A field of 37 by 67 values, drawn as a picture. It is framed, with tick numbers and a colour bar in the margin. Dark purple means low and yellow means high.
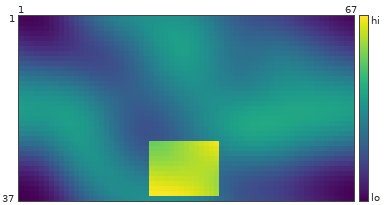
Overall the values sit about 40% of the way up the scale. The bottom middle is the roughest part. The bottom middle is the ninth with the highest average. No regular stripes run through it. An odd patch, higher than its surroundings, sits in the bottom middle.
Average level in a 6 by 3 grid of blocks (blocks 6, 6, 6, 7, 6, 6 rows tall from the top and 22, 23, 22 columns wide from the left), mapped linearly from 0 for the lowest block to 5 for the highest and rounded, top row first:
0 3 1 / 1 3 2 / 2 3 3 / 3 2 4 / 2 5 2 / 1 5 0
